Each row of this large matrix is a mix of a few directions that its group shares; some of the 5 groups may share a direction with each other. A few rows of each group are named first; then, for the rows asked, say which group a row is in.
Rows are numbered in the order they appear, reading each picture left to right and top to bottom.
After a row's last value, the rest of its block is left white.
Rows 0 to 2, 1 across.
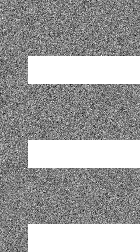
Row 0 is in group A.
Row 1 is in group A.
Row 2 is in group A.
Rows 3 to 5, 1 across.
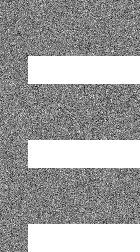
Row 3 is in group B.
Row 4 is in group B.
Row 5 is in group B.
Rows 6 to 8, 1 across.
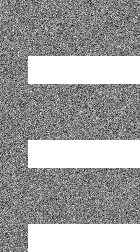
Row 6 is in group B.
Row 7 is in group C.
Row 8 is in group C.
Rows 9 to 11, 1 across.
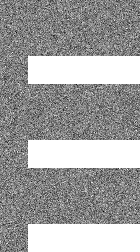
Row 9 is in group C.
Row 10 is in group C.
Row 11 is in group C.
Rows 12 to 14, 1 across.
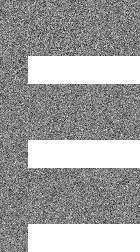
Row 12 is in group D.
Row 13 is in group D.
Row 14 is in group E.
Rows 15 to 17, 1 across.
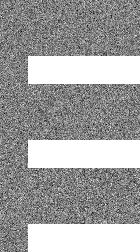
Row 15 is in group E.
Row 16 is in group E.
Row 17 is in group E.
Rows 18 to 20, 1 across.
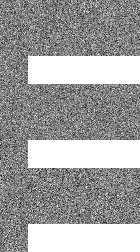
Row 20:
A
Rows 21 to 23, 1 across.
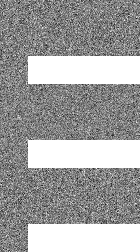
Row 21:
E
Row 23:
B
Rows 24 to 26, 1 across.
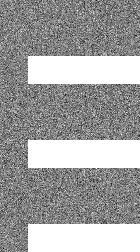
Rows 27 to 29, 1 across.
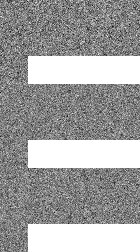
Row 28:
D
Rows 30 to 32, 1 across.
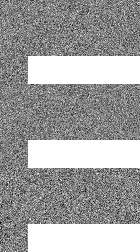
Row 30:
D
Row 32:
C
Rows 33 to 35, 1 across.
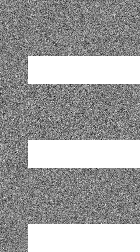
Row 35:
A
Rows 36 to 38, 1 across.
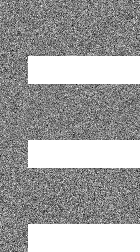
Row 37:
C
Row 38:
C
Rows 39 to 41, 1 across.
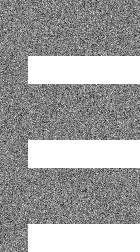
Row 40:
E
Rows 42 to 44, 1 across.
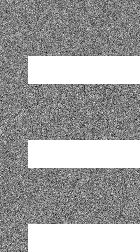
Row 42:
A
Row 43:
A
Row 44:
D
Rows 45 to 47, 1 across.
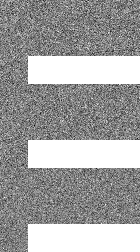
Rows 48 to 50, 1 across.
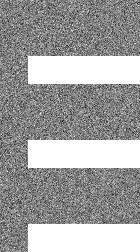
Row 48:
D
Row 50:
B
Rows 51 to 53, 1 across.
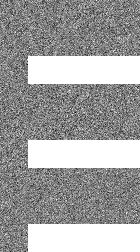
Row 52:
D
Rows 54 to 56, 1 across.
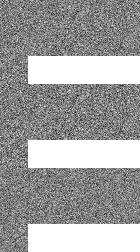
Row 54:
D
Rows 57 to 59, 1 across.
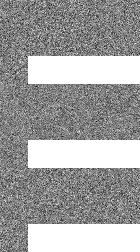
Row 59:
B
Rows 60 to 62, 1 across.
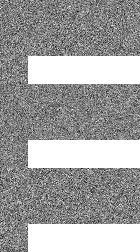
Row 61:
B
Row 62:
B
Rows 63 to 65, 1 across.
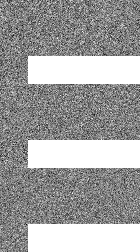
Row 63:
A
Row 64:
C
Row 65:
D
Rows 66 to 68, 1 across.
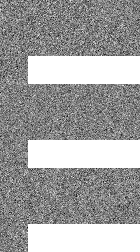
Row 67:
D
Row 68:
E
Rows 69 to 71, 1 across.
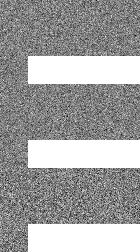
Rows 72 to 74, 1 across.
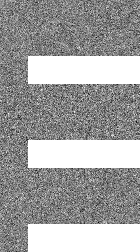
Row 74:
B
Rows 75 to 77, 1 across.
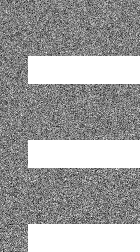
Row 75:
A
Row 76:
B
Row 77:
C
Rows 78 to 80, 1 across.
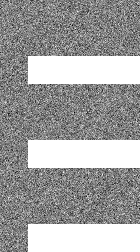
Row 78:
D
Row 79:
B
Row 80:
B
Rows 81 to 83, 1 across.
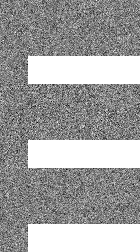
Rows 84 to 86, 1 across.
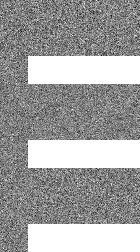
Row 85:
B
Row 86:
A
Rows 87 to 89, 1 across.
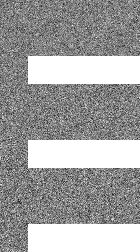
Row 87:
B
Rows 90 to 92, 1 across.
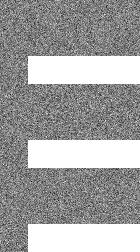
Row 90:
E
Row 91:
A
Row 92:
C
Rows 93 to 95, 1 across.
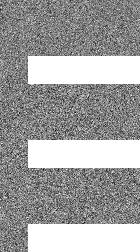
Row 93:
A
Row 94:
D
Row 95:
E
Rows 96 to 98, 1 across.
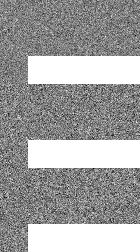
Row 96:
B
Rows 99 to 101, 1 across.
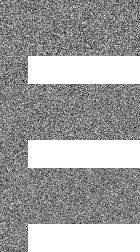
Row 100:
D
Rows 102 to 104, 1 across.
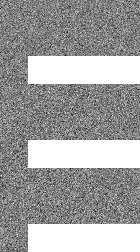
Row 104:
A
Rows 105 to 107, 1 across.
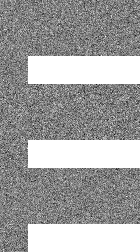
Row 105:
B
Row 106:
E
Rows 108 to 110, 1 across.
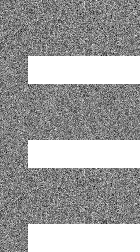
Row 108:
A
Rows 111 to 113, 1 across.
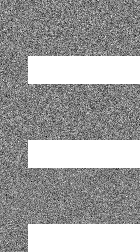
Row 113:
C
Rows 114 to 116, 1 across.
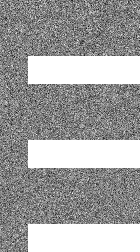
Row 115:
B
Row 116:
D
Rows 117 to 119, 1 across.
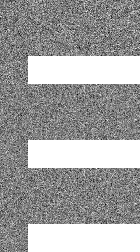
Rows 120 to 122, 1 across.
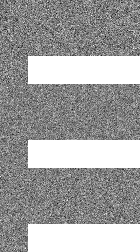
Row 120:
B
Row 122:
D
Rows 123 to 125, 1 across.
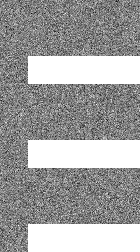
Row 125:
A
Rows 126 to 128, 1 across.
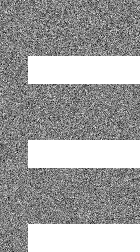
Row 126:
A
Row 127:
A
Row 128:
B
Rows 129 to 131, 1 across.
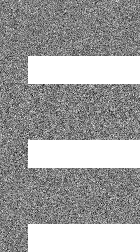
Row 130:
E
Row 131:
A
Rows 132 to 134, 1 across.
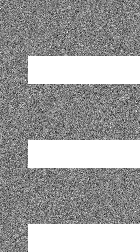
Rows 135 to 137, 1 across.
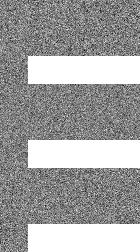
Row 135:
E
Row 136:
D
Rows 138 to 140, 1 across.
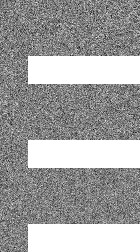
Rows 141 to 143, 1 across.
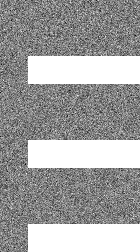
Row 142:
D
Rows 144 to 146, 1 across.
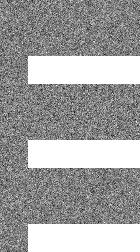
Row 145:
B
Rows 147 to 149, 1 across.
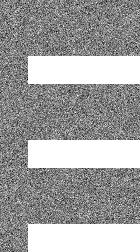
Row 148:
D
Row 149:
B
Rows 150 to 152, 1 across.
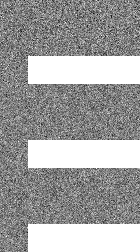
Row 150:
A
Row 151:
A
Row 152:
E
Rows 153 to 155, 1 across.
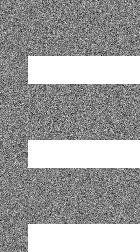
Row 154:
D
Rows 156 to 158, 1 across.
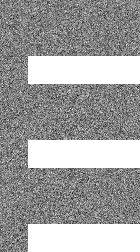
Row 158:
D
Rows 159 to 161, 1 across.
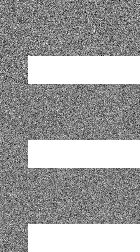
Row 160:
C
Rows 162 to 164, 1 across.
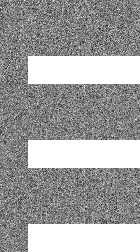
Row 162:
A
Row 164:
B
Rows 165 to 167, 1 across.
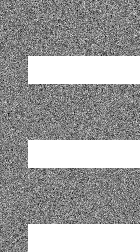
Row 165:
E
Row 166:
B
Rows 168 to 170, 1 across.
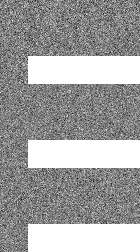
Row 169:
D
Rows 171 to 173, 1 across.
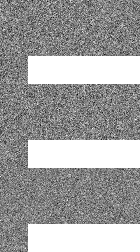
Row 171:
A
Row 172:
A
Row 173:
D
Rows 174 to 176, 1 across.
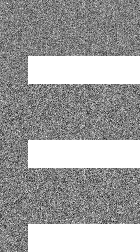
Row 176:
A
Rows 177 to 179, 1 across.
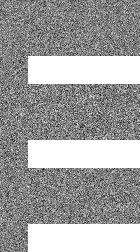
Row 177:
D
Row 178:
B
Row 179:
E
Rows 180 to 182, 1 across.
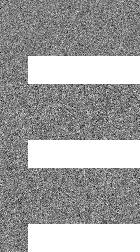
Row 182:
B
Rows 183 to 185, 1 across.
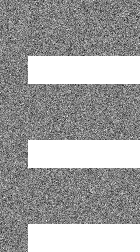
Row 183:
E
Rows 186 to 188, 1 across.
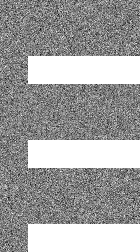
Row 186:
C
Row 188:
B
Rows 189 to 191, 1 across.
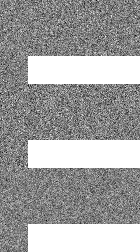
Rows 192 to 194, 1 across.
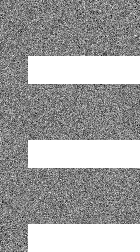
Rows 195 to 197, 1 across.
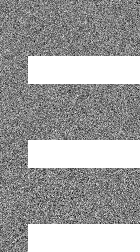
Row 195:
C
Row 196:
D
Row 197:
D
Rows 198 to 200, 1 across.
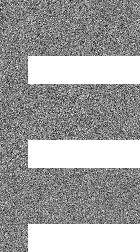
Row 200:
C
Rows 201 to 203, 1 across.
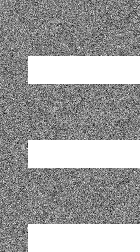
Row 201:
B
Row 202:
E
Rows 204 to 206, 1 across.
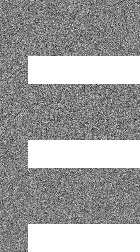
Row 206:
E
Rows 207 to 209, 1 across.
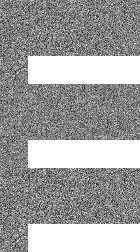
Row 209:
D
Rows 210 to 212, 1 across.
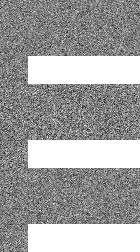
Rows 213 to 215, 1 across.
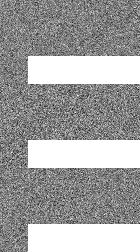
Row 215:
D
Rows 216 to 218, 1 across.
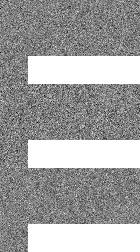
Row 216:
D
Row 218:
E
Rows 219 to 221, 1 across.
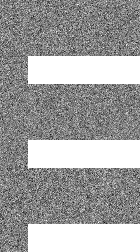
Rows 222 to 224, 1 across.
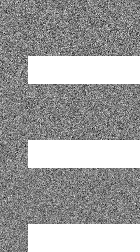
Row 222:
A
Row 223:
A
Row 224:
B
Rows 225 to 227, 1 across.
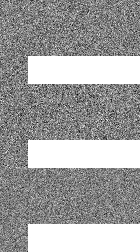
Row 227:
D
